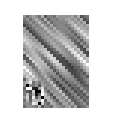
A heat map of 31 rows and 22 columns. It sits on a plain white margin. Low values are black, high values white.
Values change most from cell to cell in the bottom left. The histogram is bell-shaped. The grain runs diagonally down to the right. Neither half mirrors the other. An odd patch, rougher than its surroundings, sits in the bottom left. The top middle is the smoothest part.
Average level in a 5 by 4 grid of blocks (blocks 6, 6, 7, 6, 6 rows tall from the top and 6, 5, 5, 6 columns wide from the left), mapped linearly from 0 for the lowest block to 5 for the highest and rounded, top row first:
2 3 3 4
4 3 5 3
5 4 1 4
4 3 1 0
2 3 3 1
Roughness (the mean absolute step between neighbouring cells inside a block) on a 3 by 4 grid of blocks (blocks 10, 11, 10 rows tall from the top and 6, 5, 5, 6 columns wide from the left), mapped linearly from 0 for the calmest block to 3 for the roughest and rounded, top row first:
1101 | 1111 | 3211
